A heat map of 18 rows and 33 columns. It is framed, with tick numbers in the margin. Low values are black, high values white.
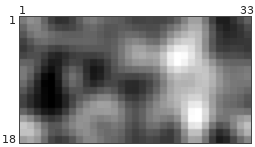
Ninth with the lowest average: middle left. Grain: blotchy. Lone odd cells: none.
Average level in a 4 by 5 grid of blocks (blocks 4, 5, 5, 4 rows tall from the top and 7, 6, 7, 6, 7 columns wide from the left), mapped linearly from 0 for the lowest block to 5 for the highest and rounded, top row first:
2 2 2 3 1
1 1 2 5 2
0 2 1 4 3
2 3 2 3 2
